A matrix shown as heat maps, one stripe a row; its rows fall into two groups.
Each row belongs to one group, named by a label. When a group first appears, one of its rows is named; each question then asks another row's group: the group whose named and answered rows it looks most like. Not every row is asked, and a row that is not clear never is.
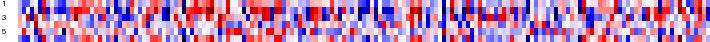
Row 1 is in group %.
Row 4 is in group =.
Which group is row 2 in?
%
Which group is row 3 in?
%
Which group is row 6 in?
%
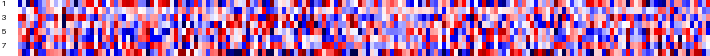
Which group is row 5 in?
%
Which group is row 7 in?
%
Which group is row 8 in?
=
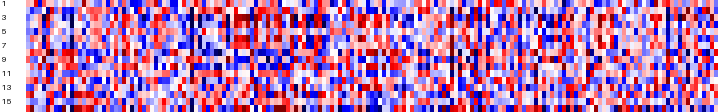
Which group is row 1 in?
%
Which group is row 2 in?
%
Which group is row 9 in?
=
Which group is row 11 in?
%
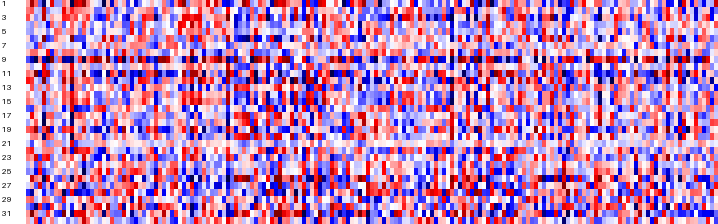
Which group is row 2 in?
=
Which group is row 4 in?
=
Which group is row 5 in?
=
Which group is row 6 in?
=
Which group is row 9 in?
%
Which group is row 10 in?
=
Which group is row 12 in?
=
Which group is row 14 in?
=
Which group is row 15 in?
=
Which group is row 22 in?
=
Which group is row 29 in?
=
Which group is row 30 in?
%
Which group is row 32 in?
%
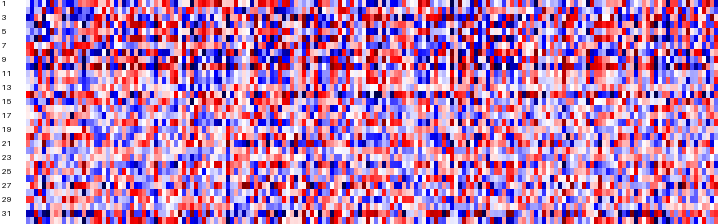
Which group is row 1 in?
%
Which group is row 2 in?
=
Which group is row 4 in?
%
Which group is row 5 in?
%
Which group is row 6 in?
%
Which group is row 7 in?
=
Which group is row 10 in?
%
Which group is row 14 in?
=
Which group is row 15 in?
%
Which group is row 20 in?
=
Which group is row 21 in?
=
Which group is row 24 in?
%
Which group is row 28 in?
%
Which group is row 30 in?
=
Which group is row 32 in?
%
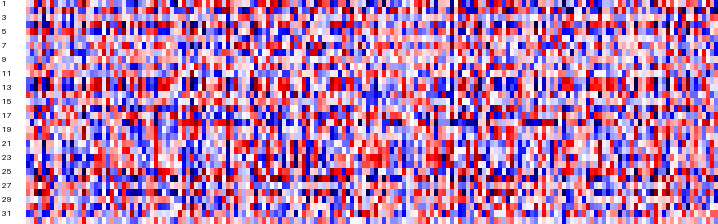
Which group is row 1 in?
%
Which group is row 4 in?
%
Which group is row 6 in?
=
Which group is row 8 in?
=
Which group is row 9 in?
%
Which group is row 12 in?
%
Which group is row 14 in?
=
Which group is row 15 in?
%
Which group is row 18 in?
=
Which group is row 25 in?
%
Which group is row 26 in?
%
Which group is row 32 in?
%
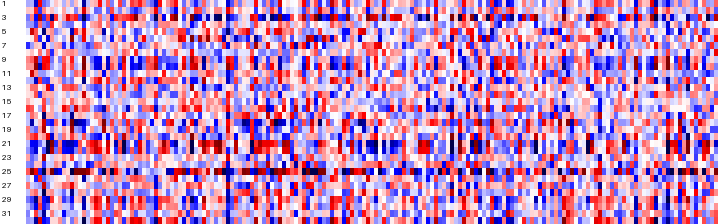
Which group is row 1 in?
%
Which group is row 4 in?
%
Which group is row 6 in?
=
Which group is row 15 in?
=
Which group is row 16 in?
=
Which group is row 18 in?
=
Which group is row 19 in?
=
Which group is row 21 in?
%
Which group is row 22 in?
%
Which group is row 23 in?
=
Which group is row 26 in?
%
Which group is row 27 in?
=
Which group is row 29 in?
%
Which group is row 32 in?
%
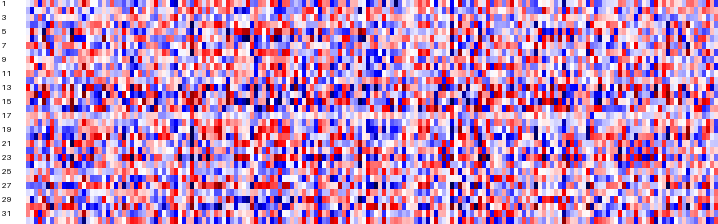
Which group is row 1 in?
%
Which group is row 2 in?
=
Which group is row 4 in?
%
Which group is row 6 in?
=
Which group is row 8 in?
%
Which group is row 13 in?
=
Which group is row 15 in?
=
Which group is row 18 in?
%
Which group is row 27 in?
%
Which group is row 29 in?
=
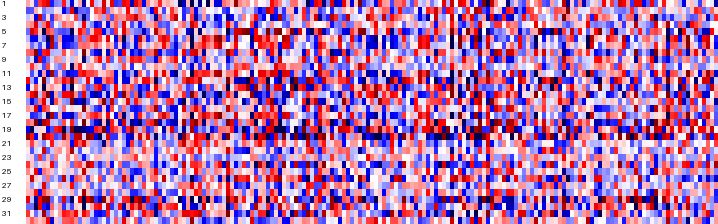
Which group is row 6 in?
%
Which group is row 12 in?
=
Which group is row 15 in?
=
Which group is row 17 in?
%
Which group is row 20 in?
=
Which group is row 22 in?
=
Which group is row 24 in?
=
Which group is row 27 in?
=
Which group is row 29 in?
=
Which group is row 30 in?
%
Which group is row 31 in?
=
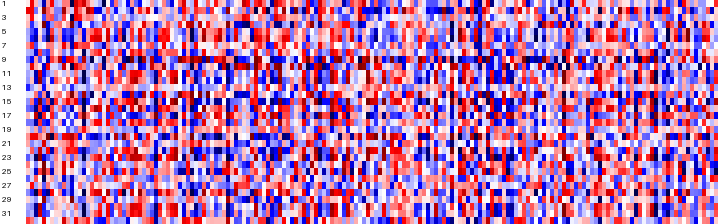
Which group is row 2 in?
=
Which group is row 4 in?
=
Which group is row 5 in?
%
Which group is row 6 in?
%
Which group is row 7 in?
=
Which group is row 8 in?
%
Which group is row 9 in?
=
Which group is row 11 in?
%
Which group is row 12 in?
%
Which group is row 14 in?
=
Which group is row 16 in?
%
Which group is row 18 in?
%
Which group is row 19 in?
%
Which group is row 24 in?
=
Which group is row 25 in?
=
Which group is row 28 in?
%
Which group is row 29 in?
=
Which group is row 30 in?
%
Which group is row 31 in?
%
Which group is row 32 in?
=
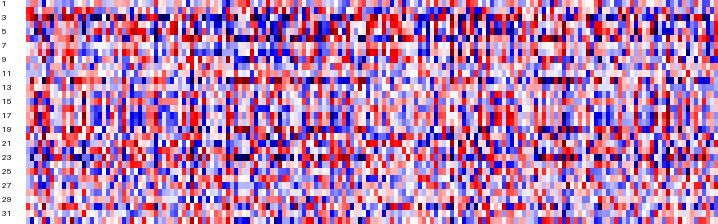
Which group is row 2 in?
=
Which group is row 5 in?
%
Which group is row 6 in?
=
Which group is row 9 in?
=
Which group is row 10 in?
=
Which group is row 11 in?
%
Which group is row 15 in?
%
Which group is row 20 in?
=
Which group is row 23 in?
=
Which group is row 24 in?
%
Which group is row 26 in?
%
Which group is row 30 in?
=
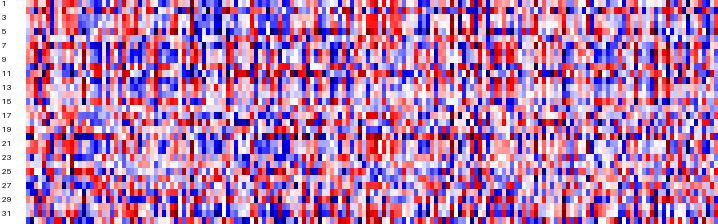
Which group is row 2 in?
=
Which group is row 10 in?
%
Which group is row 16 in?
=
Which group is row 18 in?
=
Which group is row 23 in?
=
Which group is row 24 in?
=
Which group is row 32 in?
=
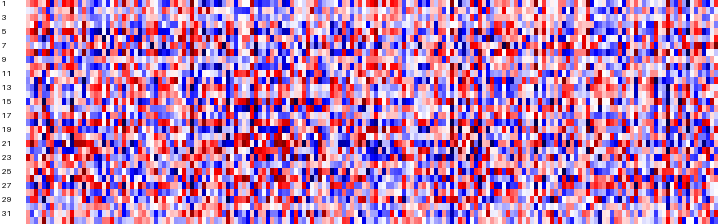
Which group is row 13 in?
%
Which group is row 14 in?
%
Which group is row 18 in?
%
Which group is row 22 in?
%
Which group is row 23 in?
=
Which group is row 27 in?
%
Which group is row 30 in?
%
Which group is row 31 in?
=
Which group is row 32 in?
=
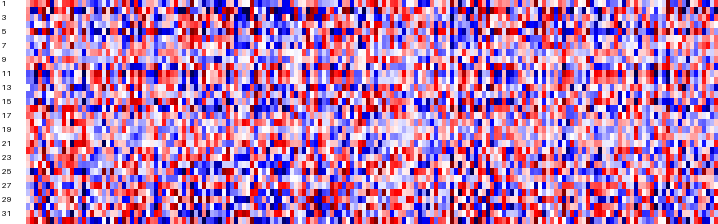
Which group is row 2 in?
=
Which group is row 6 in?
=
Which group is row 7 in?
=
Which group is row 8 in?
%
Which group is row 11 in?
%
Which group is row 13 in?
=
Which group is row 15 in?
%
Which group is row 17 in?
=
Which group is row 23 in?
=
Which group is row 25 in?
=
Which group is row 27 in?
%
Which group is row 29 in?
=
